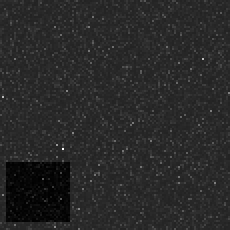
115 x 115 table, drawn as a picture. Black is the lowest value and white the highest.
Stripes: none. Odd patch: lower, in the bottom left. Ninth with the lowest average: bottom left. Mirror symmetry: none.
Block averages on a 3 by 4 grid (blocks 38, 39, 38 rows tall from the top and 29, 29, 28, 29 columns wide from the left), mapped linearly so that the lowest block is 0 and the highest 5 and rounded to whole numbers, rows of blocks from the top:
5 5 5 5 / 5 5 5 5 / 0 4 5 5
